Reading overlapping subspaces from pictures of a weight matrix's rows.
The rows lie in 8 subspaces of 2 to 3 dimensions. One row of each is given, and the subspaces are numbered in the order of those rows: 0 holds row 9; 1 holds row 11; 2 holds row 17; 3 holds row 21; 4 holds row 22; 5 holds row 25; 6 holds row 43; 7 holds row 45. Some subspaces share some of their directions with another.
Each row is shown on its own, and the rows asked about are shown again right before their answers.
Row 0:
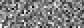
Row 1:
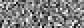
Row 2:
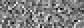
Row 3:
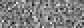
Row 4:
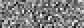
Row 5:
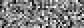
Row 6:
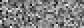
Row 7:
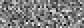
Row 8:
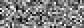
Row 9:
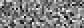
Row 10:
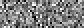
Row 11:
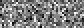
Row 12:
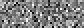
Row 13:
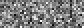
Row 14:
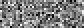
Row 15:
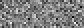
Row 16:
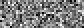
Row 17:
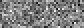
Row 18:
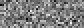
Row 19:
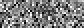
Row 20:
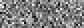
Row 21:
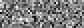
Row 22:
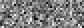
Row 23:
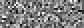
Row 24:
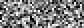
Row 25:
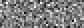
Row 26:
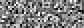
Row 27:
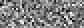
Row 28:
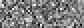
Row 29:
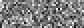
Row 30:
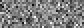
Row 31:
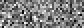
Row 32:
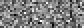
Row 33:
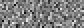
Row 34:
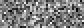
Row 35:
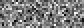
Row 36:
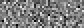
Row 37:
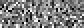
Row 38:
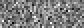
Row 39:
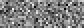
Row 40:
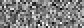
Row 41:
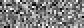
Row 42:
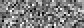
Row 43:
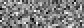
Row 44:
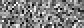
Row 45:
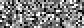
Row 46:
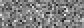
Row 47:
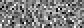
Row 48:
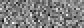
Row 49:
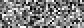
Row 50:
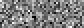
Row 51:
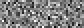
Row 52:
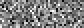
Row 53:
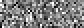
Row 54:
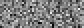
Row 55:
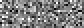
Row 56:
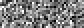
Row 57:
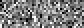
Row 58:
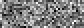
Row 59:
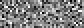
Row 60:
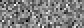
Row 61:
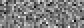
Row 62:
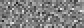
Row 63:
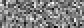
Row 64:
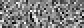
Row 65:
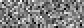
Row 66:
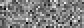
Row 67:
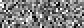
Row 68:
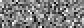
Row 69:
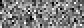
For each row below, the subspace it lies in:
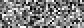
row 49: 2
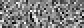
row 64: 6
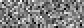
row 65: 6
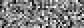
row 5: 0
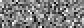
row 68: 1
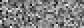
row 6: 7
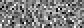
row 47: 0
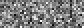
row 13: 4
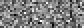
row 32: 4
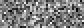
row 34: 2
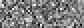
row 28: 6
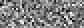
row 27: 0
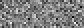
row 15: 3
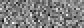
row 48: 6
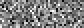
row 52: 0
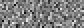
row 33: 5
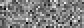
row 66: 0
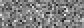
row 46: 1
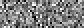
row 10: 4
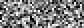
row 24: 6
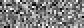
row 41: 4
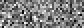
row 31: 4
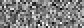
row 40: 4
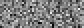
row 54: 4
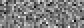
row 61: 5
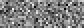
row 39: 5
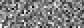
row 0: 4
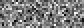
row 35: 1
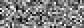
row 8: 3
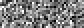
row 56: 0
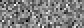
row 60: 6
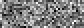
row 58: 2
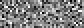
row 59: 3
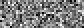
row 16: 7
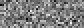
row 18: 0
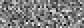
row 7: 0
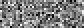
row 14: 7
